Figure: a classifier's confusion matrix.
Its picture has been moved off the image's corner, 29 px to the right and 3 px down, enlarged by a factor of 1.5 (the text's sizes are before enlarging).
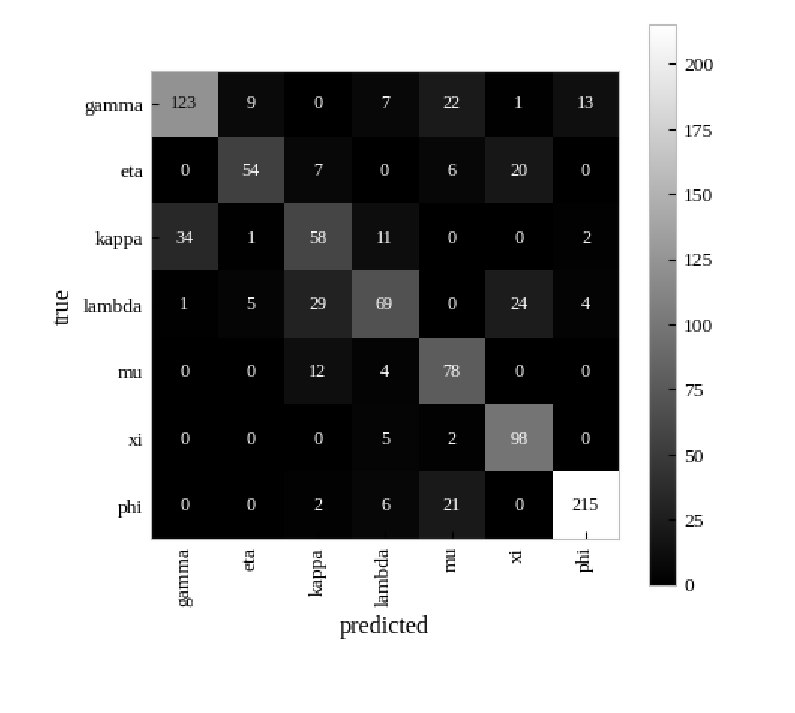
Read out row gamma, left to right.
123 9 0 7 22 1 13
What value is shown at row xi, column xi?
98
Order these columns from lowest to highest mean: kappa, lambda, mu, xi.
lambda, kappa, mu, xi
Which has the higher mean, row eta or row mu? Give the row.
mu
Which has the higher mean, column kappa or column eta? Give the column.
kappa
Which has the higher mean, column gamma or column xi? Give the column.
gamma
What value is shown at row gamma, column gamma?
123
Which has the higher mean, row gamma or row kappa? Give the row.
gamma
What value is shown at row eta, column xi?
20
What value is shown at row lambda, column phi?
4
